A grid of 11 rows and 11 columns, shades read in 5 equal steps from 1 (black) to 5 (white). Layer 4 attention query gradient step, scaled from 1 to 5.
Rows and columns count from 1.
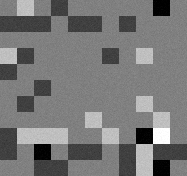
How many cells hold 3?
82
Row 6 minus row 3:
0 0 -1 0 0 0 0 0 0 0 0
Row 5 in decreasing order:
3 3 3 3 3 3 3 3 3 3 2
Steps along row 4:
down up same same same down up up down same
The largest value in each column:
4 4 4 4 3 4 4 3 4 5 3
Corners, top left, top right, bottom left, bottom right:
3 3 3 3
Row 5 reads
2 3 3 3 3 3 3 3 3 3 3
